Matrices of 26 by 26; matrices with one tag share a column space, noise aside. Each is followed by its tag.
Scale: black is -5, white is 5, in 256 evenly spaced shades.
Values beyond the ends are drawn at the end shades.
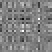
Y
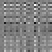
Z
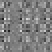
Y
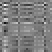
Z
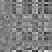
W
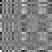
W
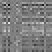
Z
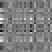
Y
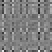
W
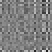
W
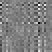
Z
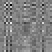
Z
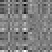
W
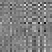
Z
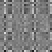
W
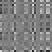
W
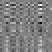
Z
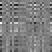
Z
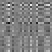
Z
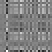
W
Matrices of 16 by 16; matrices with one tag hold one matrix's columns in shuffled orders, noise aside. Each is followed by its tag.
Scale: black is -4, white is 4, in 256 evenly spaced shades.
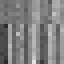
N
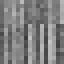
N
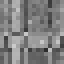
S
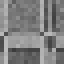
S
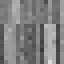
N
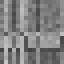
S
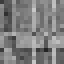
S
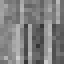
N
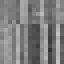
N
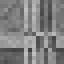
S
